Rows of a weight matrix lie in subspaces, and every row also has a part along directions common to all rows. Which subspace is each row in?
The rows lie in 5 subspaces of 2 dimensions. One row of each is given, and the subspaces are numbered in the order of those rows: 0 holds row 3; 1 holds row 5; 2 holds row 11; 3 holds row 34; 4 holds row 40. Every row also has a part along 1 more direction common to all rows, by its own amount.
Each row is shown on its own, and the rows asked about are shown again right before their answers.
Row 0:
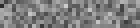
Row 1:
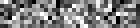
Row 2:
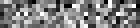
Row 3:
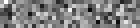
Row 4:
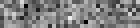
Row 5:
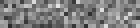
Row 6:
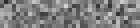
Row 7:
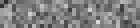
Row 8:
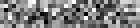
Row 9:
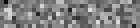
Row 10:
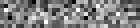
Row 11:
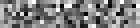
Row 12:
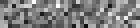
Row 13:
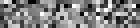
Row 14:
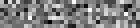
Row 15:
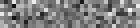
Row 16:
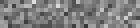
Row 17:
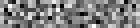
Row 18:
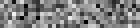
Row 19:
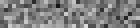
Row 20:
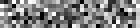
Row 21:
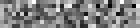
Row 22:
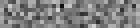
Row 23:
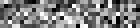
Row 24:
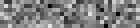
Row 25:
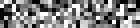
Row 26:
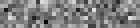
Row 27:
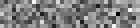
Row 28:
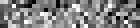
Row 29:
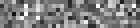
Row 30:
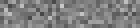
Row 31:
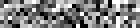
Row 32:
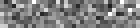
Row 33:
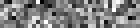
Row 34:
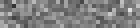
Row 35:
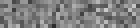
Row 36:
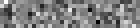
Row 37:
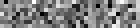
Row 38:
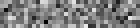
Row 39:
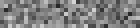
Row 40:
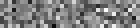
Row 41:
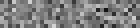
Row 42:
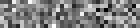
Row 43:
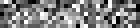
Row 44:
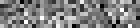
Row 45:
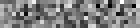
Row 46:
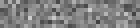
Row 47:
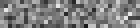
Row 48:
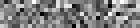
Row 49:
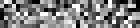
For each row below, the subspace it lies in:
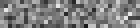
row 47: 1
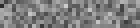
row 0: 0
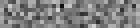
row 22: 2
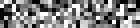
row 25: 0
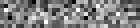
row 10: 1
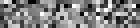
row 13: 4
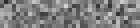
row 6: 0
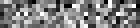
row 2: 2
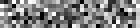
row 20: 3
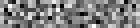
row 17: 2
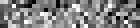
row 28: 1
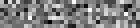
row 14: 4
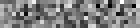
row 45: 2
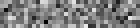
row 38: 1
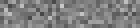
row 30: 2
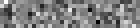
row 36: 0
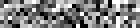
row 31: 3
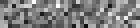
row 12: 1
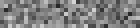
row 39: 1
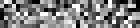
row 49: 0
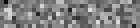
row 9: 0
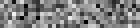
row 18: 2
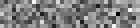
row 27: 4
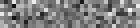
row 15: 3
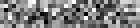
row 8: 1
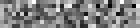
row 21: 2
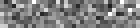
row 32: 3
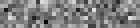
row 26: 1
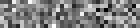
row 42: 4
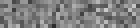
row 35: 4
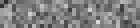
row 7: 0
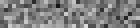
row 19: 1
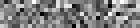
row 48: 3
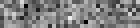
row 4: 2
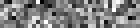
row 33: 1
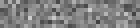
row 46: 4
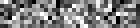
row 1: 0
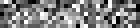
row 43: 3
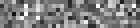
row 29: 2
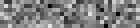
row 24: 1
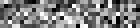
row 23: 3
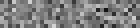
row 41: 4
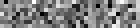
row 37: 4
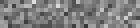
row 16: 1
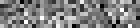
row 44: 3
